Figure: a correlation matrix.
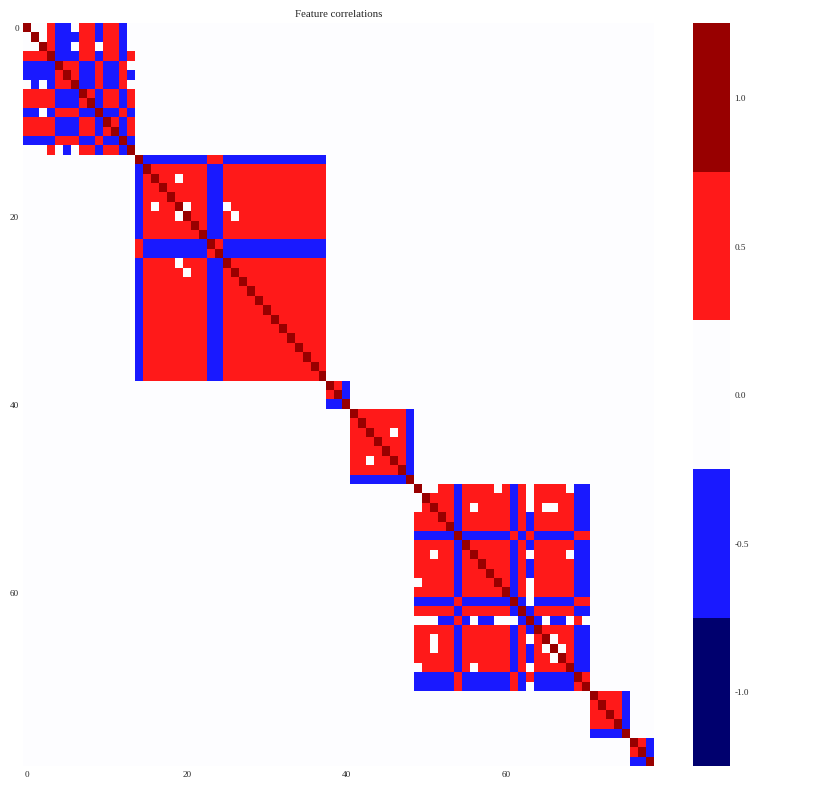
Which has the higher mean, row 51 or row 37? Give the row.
37
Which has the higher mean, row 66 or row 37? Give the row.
37
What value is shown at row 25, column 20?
0.5
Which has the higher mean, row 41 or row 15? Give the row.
15
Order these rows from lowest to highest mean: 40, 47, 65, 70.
70, 40, 47, 65
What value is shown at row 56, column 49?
0.5
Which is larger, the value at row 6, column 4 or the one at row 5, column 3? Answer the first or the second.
the first
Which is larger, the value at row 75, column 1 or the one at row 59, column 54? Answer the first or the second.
the first
